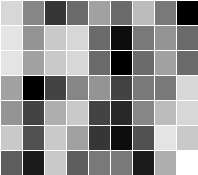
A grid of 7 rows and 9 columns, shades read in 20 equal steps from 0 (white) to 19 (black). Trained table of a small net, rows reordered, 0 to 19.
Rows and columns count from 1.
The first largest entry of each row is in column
9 6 6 2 6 6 2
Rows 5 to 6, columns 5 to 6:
14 16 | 15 18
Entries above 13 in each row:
2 1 1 3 3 2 2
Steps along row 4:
up down down down up down same down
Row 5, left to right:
8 14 6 4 14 16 9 5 3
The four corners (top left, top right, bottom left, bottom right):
3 19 12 0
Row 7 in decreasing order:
17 17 12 12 10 10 6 4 0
